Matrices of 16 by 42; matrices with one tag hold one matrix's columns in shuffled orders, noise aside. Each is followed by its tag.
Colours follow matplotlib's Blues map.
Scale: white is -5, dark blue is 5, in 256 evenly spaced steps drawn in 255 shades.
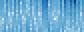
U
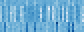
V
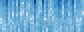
U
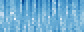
U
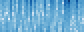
U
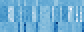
V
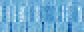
V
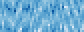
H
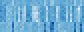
V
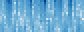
U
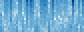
U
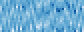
H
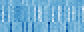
V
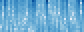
U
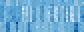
V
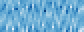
H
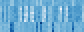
V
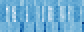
V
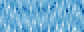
H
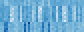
V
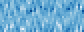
H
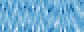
H
